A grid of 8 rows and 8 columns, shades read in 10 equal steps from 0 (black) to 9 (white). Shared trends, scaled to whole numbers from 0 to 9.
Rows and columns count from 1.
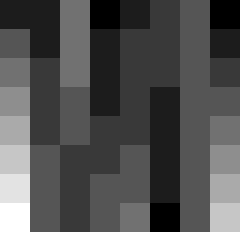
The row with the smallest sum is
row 1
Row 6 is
7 3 2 2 3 1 3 5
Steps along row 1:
same up down up up up down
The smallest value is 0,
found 3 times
